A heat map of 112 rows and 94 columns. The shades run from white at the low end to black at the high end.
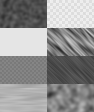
It is made of 4 by 2 panels. Panel 1,1: high, blotchy, faint in contrast. Panel 1,2: very low, checkered, faint in contrast. Panel 2,1: very low, flat. Panel 2,2: middling, slanting down to the right, strong in contrast. Panel 3,1: middling, checkered, faint in contrast. Panel 3,2: high, slanting down to the right, faint in contrast. Panel 4,1: low, streaked across, faint in contrast. Panel 4,2: middling, blotchy.
